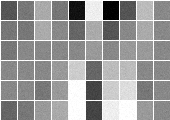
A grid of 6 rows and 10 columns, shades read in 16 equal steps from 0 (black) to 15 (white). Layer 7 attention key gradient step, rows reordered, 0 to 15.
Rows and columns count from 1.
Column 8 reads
5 8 9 11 13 15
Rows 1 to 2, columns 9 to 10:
11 8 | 10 8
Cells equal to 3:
0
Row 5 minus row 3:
1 0 -1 1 7 -5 4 4 -2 0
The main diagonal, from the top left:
5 7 8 9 15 4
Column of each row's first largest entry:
6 3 6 5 5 5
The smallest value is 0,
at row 1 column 7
